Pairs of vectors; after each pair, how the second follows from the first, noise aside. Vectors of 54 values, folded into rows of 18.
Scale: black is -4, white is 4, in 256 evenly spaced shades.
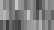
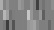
partly zeroed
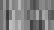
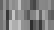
copied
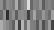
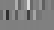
partly zeroed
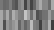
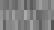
shrunk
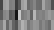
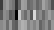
copied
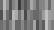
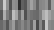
copied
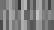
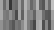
wrapped around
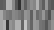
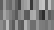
wrapped around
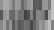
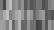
wrapped around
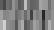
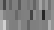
partly zeroed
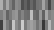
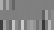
partly zeroed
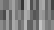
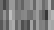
wrapped around
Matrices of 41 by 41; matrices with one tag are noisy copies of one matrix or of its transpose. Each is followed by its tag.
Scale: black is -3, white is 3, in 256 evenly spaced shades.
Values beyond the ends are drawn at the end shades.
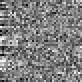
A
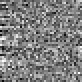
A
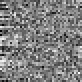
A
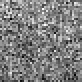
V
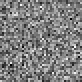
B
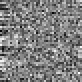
A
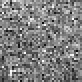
V
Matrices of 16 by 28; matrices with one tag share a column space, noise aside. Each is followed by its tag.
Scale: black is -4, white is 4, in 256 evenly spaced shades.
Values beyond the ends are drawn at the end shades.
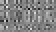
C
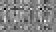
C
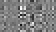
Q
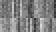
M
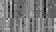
M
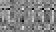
C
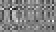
C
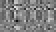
C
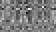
C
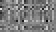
C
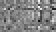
C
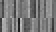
M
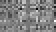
C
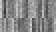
M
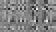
C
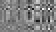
C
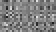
Q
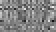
C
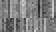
M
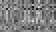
C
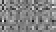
C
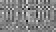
C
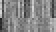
M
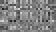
C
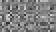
Q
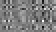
C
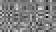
Q
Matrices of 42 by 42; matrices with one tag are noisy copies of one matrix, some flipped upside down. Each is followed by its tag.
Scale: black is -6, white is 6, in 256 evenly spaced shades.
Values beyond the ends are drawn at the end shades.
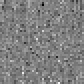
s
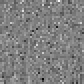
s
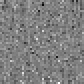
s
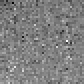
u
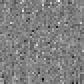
s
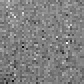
u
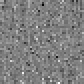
s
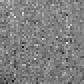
u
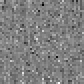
s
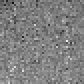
u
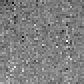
u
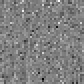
s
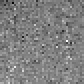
u
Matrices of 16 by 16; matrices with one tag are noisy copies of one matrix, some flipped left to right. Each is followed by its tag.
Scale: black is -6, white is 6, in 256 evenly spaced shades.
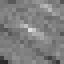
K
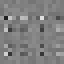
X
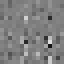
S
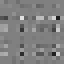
X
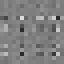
X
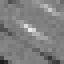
K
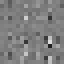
S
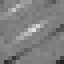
K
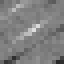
K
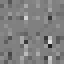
S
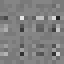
X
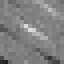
K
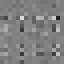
X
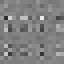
X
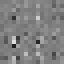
S
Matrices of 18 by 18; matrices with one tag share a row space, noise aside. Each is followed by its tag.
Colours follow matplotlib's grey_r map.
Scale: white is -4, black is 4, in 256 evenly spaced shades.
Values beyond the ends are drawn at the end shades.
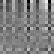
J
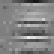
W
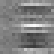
W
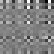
J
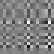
J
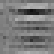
W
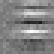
W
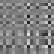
J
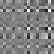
J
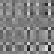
J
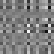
J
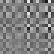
J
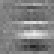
W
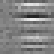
W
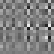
J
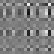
J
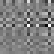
J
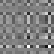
J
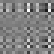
J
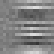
W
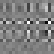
J
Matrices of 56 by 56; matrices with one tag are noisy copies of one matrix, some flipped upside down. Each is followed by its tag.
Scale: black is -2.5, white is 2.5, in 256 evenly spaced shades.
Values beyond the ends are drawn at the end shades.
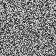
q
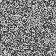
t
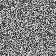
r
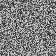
r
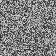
t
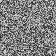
t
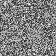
t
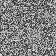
t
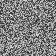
q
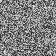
t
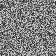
r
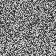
q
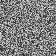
r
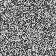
t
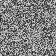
t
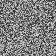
q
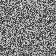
r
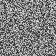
q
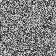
t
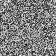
t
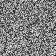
q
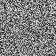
q
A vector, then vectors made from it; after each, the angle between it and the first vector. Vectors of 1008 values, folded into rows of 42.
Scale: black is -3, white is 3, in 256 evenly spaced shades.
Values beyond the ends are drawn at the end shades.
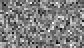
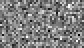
partly opposed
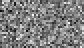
partly opposed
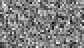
nearly opposite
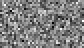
nearly opposite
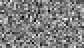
partly aligned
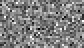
partly opposed
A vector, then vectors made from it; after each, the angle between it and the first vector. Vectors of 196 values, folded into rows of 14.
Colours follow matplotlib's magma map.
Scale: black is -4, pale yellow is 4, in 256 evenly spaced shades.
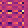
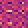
nearly opposite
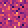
orthogonal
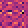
nearly parallel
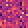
partly opposed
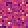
partly opposed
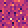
orthogonal
